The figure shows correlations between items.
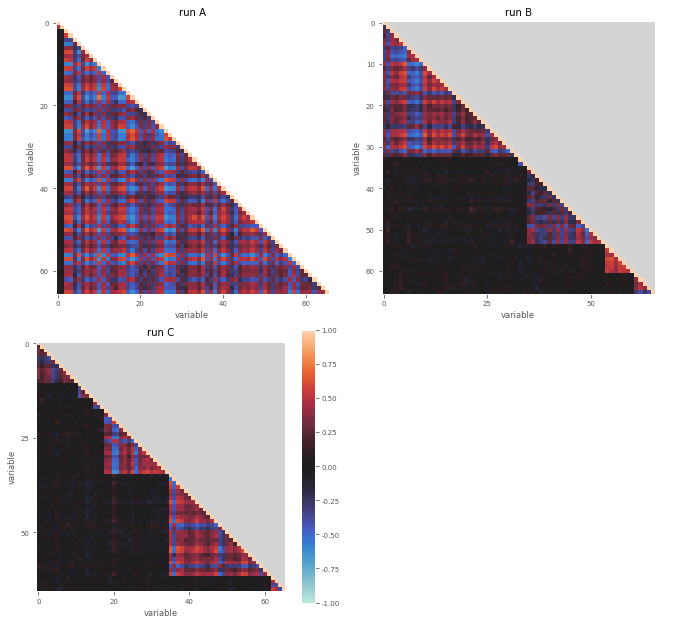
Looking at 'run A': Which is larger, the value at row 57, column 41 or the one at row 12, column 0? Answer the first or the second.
the first
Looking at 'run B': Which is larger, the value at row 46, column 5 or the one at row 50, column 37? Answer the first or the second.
the first
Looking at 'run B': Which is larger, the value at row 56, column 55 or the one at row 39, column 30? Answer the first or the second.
the first
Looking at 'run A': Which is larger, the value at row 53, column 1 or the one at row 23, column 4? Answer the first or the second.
the second
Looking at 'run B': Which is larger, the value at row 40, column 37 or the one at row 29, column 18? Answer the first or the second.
the second
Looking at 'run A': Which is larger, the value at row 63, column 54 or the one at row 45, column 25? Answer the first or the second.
the second
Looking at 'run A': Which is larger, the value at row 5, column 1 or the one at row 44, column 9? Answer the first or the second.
the second
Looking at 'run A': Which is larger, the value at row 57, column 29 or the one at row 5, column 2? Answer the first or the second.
the first
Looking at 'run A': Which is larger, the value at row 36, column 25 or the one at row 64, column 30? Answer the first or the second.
the second
